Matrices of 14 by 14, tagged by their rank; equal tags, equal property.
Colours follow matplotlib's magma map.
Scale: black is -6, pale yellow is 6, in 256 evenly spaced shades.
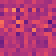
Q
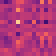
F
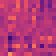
Q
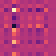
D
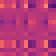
D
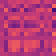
F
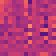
Q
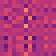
F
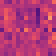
Q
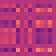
D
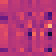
F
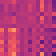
F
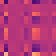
D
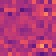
Q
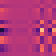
D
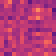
Q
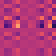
D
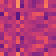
F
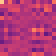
Q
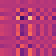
D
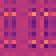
D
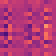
F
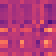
F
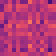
Q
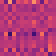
F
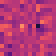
Q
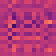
F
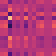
D
